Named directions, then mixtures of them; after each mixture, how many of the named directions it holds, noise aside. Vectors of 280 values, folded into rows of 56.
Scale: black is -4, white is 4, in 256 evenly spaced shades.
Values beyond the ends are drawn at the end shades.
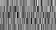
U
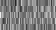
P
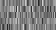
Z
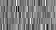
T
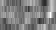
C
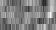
one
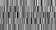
one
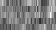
two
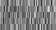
three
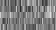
three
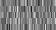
two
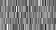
two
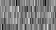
three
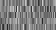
one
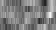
one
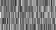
one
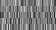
two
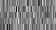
two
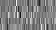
two
